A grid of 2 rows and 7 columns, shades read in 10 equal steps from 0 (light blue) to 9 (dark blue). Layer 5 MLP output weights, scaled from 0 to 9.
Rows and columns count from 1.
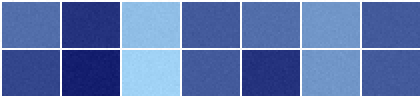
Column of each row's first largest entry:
2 2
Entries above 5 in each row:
3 5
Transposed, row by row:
5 7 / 8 9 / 1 0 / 6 6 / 5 8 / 3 3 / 6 6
